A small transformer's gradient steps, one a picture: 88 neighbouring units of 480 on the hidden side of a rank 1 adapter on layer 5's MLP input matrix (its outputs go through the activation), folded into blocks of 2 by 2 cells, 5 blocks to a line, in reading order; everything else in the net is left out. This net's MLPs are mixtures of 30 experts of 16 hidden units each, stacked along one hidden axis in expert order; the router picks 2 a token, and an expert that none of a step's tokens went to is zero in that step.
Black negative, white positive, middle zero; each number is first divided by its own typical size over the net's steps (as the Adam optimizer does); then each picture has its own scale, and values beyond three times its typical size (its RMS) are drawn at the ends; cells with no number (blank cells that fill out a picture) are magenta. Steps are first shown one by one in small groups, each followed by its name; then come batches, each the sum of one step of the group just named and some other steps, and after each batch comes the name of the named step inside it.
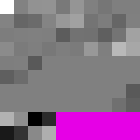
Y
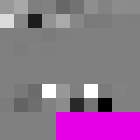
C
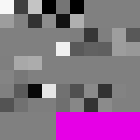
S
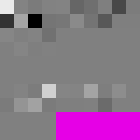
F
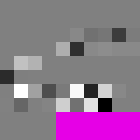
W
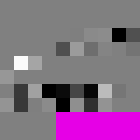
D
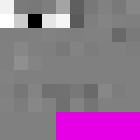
D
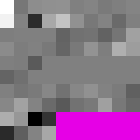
Y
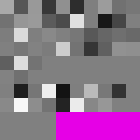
S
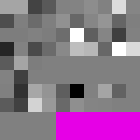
D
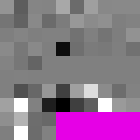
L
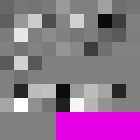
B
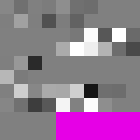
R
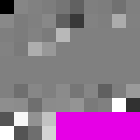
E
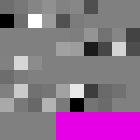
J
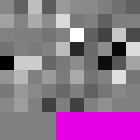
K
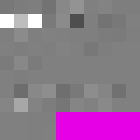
B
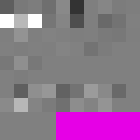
B
